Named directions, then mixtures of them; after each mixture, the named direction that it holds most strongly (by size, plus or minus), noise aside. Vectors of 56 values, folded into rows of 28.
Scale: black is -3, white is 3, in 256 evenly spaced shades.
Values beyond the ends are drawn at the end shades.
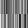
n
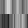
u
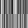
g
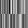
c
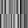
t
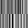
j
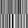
j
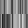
u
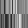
c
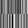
j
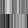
u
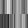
u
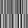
j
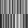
c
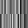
t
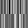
c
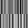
j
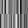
t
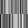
j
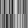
g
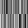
n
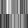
u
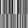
g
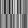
c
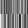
n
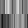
u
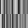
g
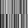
n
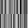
t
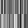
t
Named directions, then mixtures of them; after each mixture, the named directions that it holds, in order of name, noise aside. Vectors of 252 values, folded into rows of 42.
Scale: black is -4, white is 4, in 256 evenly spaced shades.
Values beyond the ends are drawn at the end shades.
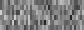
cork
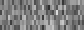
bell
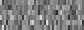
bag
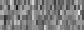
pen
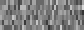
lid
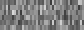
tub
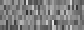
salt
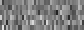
bag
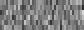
lid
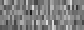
bell, salt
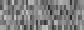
cork, salt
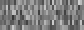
tub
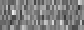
bell, tub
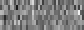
pen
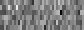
bag, pen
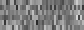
lid, pen, salt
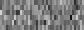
cork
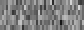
tub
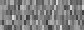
lid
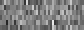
salt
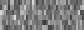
cork, lid, pen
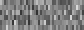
cork, salt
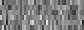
bag, bell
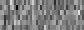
pen
